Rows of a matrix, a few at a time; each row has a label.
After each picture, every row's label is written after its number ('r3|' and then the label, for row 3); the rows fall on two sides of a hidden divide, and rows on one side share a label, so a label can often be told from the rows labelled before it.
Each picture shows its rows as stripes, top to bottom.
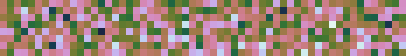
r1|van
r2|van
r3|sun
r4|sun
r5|van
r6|van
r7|van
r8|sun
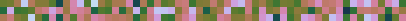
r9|van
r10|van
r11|van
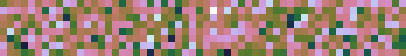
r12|van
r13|van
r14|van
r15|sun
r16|van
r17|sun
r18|van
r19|van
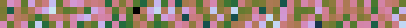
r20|van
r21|van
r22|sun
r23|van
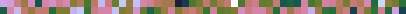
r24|sun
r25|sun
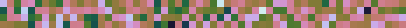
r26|sun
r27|sun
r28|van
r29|sun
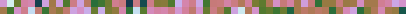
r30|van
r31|sun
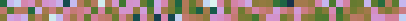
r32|van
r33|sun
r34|van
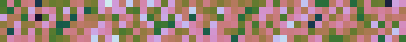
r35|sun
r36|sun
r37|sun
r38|van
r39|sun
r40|van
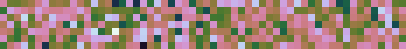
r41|van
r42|van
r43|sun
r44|van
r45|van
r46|sun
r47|van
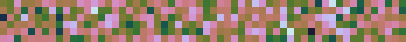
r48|sun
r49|sun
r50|sun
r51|sun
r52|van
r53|van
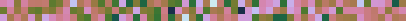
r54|van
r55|sun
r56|van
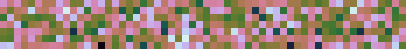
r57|van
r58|van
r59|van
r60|van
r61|sun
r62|van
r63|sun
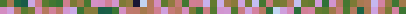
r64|van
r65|van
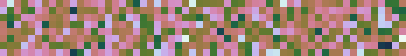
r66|van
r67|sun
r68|sun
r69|sun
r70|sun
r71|van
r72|sun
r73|sun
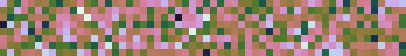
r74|van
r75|sun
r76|sun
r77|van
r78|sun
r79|sun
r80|sun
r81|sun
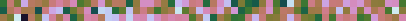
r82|van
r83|sun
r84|sun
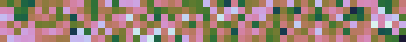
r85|sun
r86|sun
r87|sun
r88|van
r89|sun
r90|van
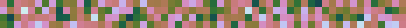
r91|sun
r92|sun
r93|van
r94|van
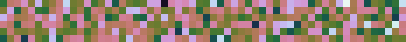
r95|van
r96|van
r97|van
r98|van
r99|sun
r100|sun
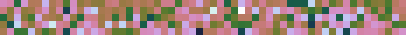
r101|sun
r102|van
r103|sun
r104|sun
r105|van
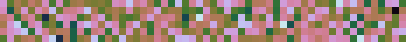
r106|sun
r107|van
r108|van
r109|sun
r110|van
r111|sun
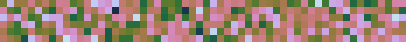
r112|sun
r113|sun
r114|sun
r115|van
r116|van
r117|van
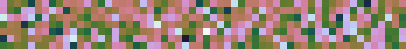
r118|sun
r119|sun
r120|sun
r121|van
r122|van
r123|van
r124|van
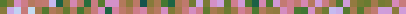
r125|sun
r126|van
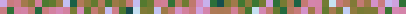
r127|sun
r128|sun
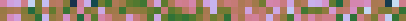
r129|van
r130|van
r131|sun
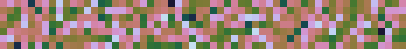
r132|van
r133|sun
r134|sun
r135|van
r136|sun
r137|sun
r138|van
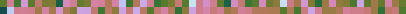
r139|sun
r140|sun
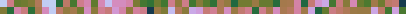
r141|sun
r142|sun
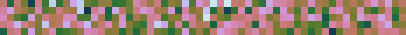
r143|van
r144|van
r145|van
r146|sun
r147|van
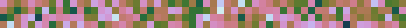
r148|van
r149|sun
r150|sun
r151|van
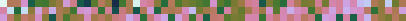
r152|van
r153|van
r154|sun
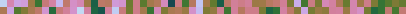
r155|sun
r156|sun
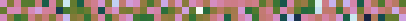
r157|sun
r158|van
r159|van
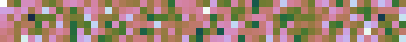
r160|van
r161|sun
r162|sun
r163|van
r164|van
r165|van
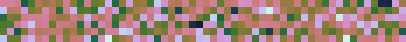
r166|sun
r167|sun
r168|van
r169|van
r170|sun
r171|sun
